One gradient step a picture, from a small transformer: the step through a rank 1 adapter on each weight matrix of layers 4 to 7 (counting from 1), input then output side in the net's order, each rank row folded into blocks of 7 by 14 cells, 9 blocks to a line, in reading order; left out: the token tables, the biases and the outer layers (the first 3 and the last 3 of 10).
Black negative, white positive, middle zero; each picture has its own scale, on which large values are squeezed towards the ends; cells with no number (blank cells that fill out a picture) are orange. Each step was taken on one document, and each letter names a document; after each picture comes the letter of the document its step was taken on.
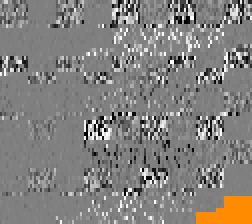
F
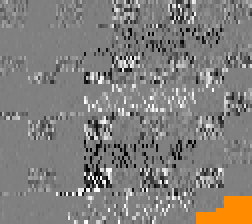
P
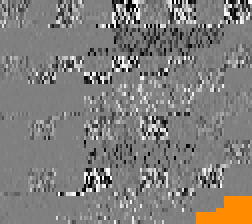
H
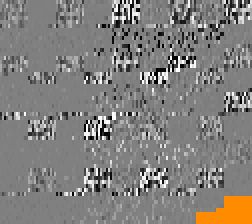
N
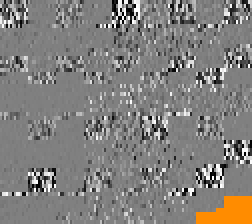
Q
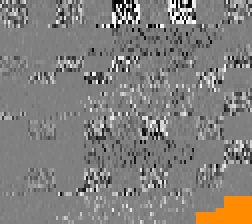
Q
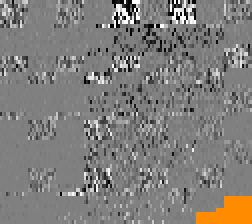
H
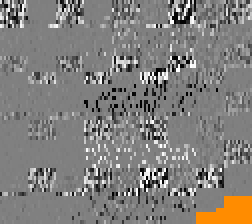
N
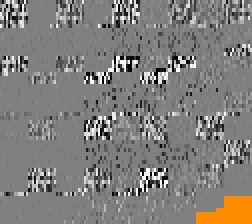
N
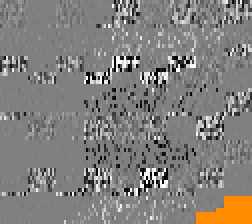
N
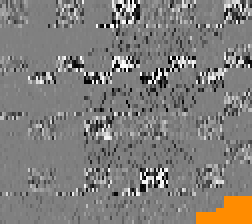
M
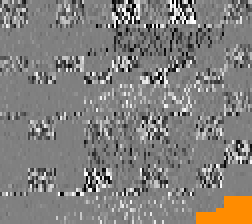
H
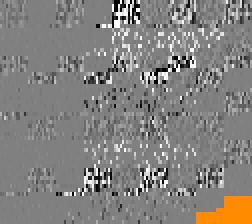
N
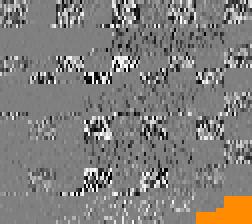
M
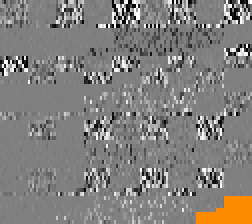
H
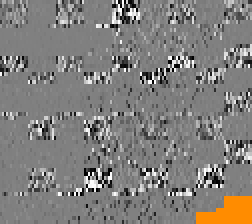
M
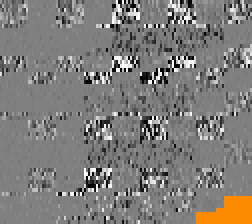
M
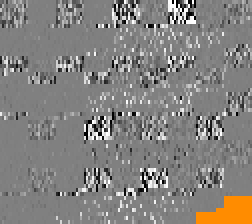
F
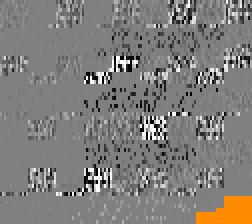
N
